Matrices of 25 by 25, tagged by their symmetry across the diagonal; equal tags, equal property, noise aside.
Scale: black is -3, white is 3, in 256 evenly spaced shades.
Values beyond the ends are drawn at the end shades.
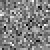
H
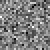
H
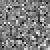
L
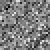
L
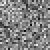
L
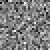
H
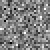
H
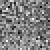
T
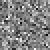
H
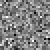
H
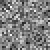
L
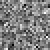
T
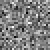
T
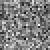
T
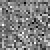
T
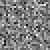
T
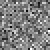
L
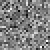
L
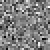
T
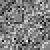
L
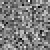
H
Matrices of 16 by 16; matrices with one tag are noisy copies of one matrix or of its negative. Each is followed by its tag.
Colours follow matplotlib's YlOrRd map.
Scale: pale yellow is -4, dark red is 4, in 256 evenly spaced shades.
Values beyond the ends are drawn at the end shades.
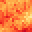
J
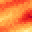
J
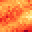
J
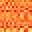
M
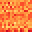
M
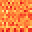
M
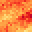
J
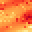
J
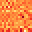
M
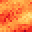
J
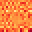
M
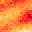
J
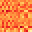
M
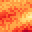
J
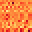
M
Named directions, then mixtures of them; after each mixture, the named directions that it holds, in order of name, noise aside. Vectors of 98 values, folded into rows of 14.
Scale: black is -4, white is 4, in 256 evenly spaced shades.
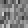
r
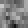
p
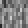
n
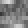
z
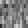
n, z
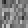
n, r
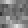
p, z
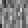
n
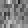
r, z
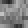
z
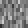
n, r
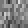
r, z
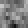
p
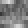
z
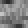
z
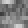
z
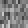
r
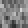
n, p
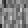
n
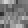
r, z
